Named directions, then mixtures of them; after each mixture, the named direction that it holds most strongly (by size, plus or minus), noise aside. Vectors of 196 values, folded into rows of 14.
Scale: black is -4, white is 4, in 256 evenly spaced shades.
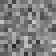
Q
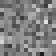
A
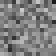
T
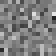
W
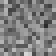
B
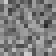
B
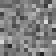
A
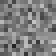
Q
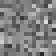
A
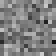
A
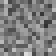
B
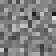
W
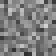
B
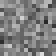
A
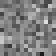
A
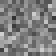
W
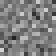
W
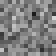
W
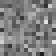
A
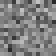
T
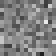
A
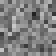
W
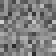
Q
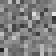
W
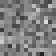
A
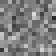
W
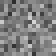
Q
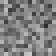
B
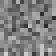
W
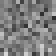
W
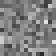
A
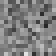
B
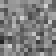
A
